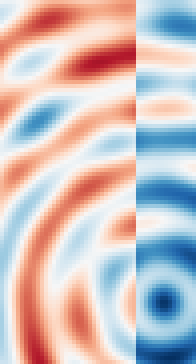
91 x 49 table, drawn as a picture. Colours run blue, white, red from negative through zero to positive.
Rings: centred on the bottom right. Seam: vertical, 70% of the way across, the left part higher. Ninth with the lowest average: bottom right. Lone odd cells: none. Ninth with the highest average: top middle. Average level on the scale: 50%.
